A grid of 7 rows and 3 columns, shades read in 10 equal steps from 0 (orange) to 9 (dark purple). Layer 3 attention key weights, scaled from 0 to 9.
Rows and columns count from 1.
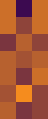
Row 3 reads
6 3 5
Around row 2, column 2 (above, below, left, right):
9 3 2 2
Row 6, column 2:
0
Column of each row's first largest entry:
2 2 1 2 2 3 2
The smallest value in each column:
2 0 2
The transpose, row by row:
2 2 6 3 3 4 3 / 9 5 3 4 6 0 6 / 2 2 5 3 2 5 5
